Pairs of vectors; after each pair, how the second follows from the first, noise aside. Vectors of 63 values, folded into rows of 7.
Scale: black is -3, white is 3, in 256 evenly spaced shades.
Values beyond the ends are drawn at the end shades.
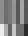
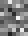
shuffled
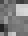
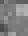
shrunk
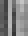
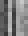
copied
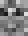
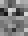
copied
